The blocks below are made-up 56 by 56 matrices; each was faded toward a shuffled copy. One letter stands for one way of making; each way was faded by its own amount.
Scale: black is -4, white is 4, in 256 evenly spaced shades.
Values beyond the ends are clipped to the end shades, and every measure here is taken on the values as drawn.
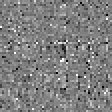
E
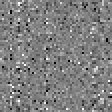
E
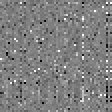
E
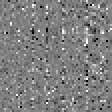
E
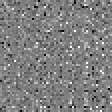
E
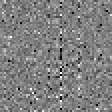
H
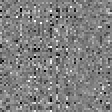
H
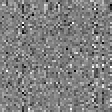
H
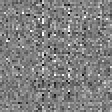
H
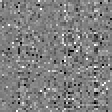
E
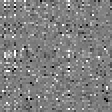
E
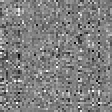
H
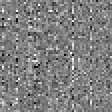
H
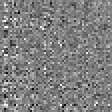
H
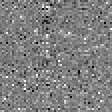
E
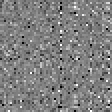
E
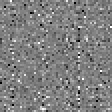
E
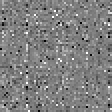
E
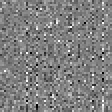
H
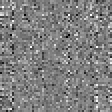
H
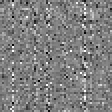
H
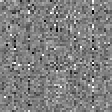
H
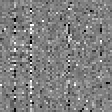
H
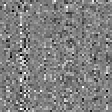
H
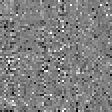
E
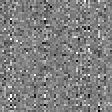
H
